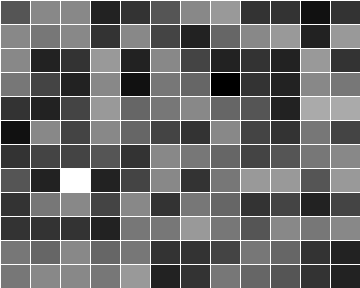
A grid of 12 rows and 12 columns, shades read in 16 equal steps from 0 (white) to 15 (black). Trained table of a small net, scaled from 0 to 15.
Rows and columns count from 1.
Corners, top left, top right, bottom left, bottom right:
10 12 8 13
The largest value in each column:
14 13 13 13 14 13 13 15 12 13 14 13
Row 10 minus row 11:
4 3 5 4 0 -4 -6 -3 2 -2 -4 -6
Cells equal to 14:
3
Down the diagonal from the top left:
10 8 12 7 9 11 8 8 12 7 12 13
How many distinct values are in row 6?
6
